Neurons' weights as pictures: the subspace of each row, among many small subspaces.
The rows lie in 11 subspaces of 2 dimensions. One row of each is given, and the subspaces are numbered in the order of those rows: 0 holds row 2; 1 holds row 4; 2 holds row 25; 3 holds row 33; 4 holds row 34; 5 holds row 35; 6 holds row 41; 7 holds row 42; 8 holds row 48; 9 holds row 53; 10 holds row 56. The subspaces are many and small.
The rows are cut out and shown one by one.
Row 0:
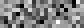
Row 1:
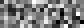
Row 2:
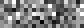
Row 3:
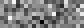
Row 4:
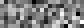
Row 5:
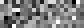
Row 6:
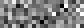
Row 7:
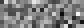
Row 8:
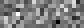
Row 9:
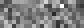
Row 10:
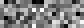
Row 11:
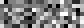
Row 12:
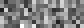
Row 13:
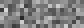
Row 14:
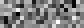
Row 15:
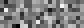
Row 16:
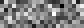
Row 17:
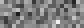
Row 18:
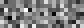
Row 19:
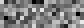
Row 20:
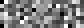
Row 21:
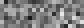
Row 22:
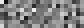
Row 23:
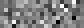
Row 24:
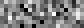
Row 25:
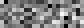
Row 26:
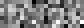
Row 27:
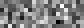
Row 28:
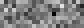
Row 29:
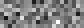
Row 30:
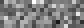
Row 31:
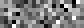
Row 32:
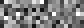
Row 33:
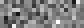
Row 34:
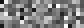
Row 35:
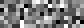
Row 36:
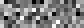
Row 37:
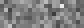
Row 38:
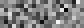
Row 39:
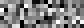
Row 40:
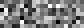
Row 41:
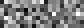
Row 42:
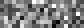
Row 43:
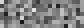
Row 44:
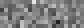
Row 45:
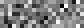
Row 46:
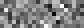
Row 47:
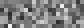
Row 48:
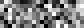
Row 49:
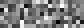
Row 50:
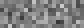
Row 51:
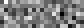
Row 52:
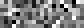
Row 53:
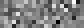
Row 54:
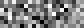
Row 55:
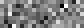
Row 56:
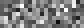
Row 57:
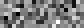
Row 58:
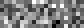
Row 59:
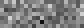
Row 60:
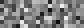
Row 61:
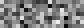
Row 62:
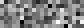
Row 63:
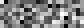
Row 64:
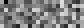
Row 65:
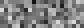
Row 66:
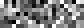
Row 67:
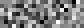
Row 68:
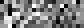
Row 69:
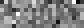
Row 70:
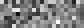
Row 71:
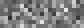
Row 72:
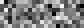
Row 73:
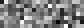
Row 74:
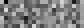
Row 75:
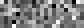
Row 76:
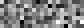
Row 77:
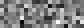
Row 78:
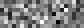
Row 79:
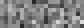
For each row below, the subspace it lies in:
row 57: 10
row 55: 0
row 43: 4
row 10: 7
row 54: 3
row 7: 1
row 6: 0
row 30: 7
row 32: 6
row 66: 8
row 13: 4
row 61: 2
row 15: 2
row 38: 3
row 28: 8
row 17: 10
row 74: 4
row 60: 2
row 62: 5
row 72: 8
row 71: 10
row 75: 9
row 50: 6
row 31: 9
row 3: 0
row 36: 6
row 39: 5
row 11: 2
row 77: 5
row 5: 3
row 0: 10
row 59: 0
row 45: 0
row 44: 7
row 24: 10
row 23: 9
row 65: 7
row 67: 3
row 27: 6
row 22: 4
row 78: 3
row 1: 1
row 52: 9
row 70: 3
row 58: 7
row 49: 5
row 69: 9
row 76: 5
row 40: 4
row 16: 8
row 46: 9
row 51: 1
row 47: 6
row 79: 1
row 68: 0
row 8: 10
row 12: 1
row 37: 8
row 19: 7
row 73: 5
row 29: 6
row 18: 7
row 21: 1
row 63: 2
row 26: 1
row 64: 2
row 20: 4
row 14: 10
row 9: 8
